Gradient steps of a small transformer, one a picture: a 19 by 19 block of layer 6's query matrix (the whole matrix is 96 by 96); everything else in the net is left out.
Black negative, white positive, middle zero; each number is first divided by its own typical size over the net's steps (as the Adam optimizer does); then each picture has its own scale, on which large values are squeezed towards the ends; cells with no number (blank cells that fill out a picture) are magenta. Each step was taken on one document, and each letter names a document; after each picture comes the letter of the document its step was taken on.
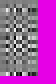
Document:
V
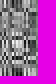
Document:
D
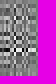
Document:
V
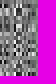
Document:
V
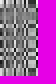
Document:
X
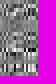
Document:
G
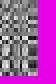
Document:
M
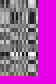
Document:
G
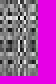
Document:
M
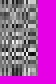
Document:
D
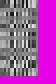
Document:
X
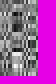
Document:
G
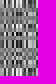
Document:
X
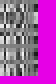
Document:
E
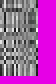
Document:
X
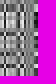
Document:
E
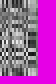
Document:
D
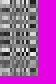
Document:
D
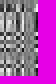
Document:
E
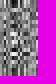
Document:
D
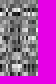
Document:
G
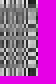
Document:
X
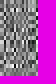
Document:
G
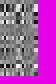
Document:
E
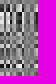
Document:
E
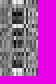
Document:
D
